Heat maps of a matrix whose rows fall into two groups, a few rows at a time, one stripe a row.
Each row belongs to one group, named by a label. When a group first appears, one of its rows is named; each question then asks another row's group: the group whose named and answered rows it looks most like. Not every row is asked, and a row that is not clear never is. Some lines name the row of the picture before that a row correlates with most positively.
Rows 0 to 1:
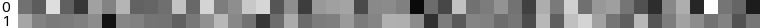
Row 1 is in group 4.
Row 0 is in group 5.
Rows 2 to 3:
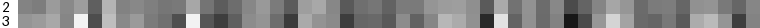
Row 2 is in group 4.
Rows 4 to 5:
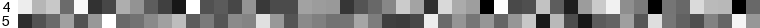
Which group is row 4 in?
4
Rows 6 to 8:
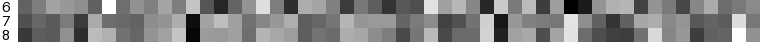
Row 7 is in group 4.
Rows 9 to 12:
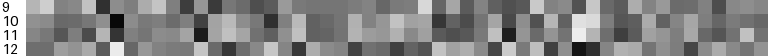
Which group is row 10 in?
4
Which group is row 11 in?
4
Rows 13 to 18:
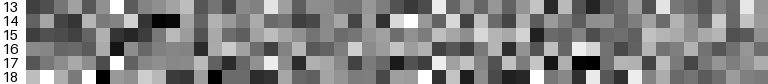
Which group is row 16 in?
4
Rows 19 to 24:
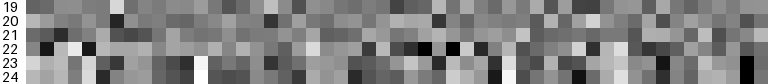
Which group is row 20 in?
4
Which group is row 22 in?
5
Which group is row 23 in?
4
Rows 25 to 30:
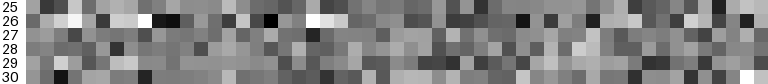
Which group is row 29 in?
5
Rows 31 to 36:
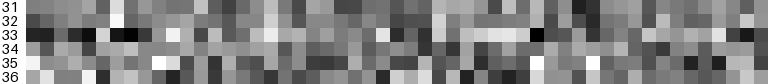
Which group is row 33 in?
5
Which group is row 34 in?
5
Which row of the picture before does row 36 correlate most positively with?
27
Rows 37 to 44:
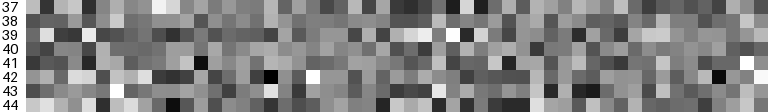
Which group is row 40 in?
5
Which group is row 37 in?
5
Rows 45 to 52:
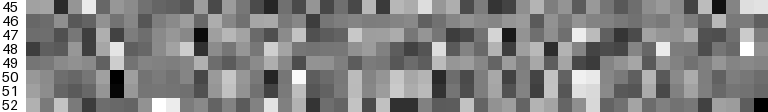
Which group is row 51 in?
4
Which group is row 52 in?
5
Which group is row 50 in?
4
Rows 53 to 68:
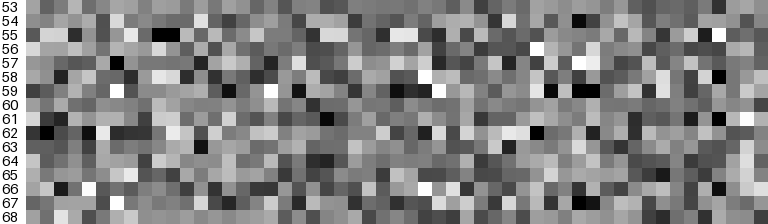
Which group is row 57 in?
4
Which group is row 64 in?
5
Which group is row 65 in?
5
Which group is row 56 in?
5
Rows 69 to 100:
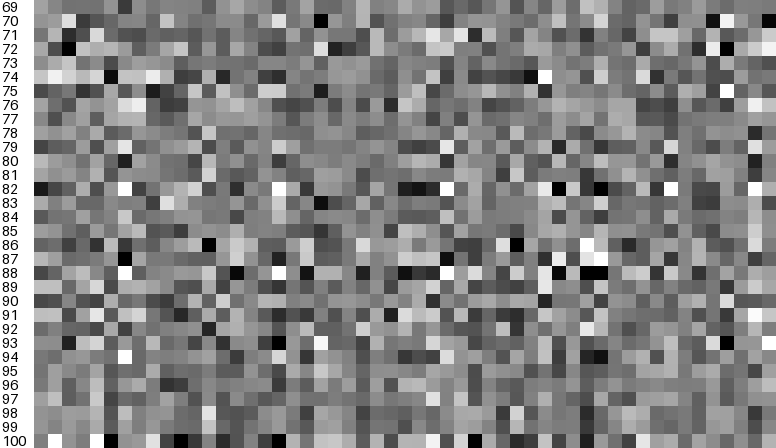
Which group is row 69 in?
4
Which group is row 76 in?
5
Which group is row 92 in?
4
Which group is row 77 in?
5
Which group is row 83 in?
5
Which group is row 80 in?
4
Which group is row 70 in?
5
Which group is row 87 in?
4
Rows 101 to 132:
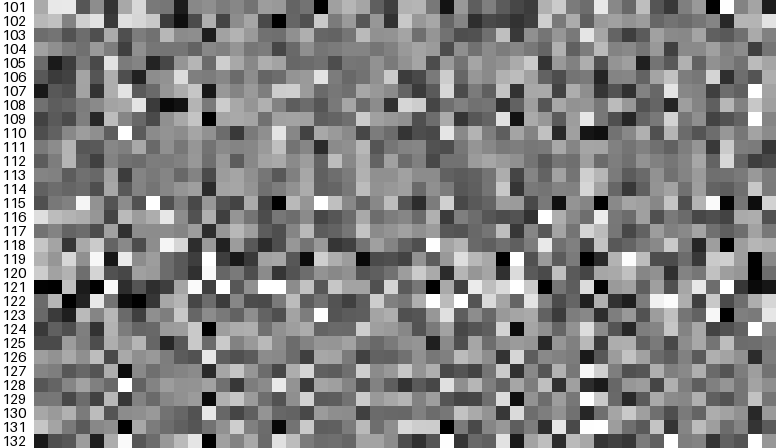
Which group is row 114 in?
4
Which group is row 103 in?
4
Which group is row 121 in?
5
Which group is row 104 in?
4
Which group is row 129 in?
4
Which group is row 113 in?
4
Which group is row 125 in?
5
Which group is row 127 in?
4
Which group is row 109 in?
4
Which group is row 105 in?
5
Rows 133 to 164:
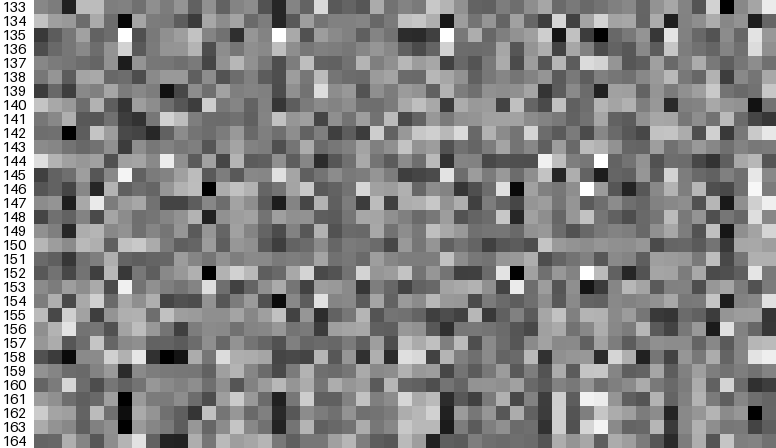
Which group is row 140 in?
4
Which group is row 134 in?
4
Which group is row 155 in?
5
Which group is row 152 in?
4
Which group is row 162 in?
4
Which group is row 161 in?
4
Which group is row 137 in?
4
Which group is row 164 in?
5
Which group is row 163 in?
4
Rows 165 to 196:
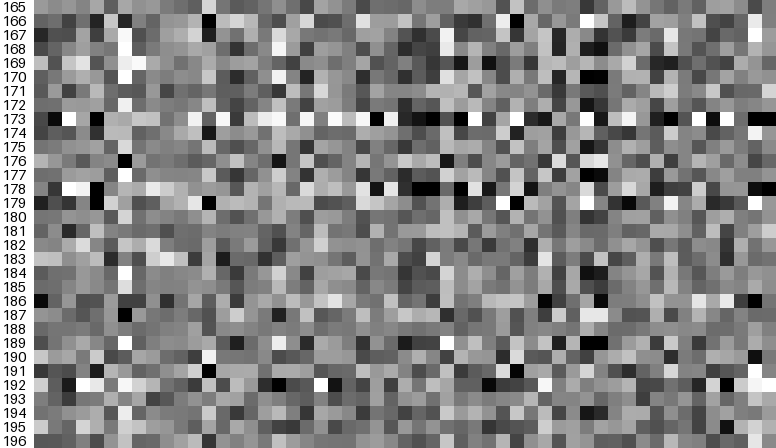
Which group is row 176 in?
4
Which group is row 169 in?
5
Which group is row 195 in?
5
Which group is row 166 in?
4
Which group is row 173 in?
5
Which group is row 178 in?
5
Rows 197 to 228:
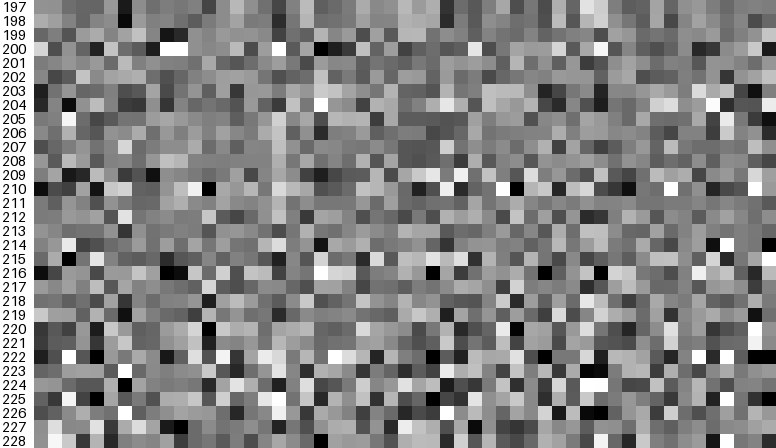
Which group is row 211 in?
5
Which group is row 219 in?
4
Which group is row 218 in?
4
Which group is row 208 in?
5
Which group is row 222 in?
5
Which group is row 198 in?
4
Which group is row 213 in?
4
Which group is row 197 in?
4
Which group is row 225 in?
5
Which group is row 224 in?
4
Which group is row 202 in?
5
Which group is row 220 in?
4
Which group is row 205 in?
5
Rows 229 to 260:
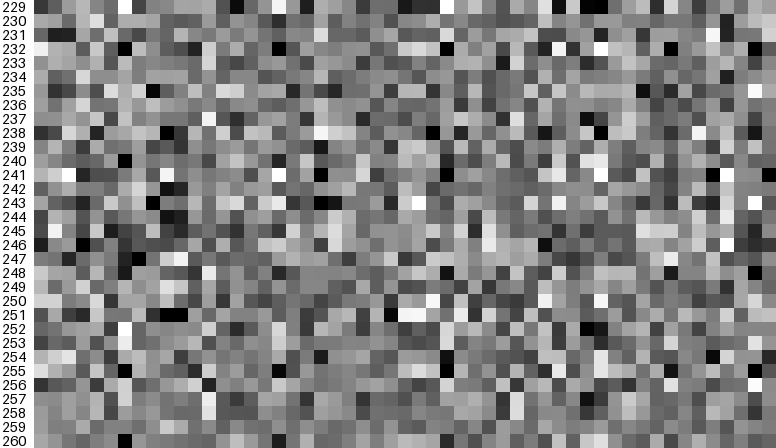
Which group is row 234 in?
5
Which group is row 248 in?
4
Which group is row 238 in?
5
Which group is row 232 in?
4
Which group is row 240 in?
4
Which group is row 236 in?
5
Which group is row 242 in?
5
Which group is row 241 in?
5
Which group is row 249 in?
5
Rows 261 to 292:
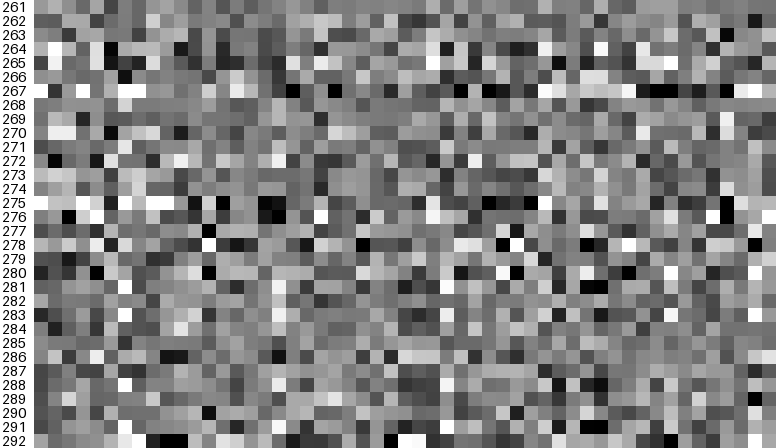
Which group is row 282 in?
5
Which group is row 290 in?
4
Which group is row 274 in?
5
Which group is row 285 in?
4
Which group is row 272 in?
5
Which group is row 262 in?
5
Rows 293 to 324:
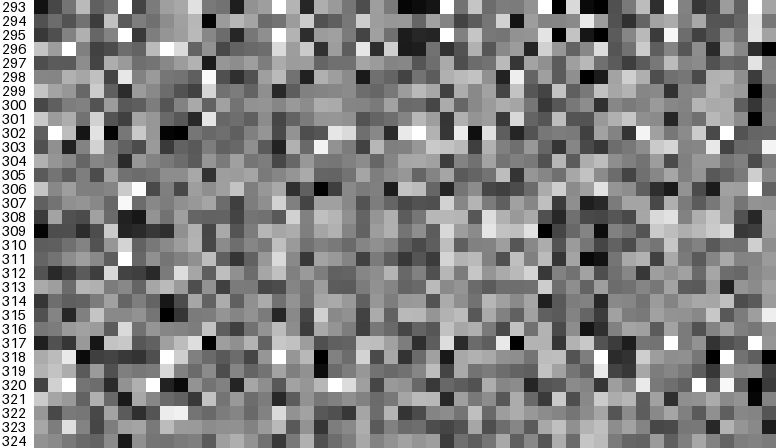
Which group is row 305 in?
4
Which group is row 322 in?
5
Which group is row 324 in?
4
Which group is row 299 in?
4
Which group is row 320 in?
5
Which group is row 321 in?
4
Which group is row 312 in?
5
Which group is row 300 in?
5
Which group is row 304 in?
4
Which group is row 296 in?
5
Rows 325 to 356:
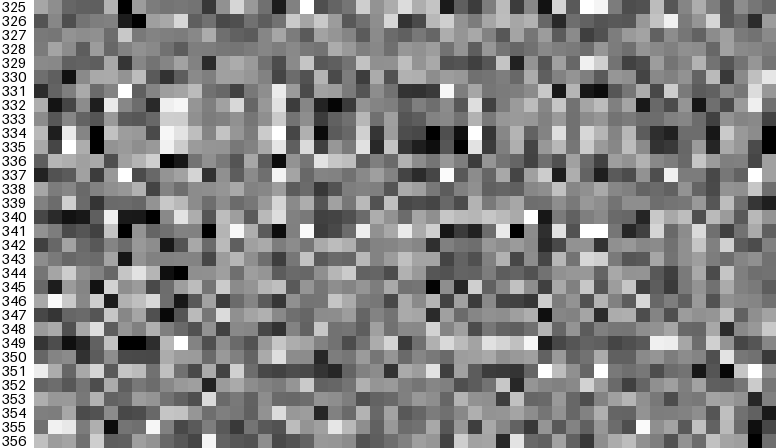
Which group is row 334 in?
5
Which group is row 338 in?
5
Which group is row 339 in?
5
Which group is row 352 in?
4
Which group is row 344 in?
5
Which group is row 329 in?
4
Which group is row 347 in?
5
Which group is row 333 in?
5
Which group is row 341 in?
4
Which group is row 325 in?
4
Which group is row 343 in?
4
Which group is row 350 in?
5
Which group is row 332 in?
5
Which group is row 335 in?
5
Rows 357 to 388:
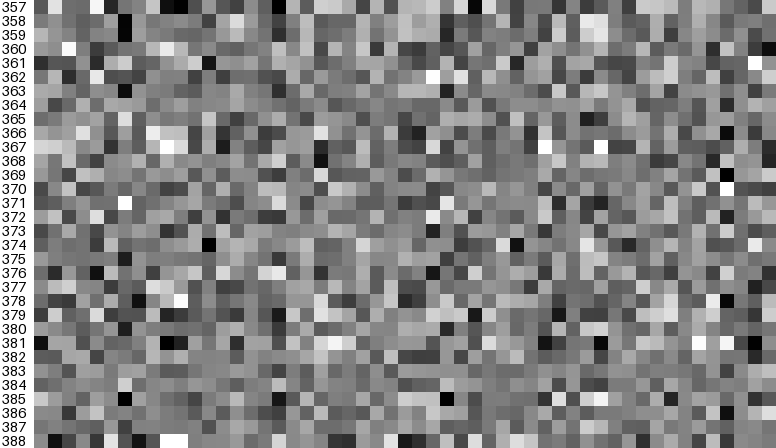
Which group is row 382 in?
5
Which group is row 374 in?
4
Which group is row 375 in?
4
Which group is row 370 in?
5
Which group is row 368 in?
5
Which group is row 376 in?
5
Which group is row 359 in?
4
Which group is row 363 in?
4
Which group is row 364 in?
5
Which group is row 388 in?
5
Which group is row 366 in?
5
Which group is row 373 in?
5
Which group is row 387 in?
4
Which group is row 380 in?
4
